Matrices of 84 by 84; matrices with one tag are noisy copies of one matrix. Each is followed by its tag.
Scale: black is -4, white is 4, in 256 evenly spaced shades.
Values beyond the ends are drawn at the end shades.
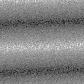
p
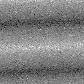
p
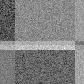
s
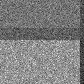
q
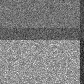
q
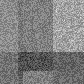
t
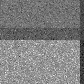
q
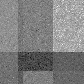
t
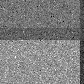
q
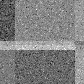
s
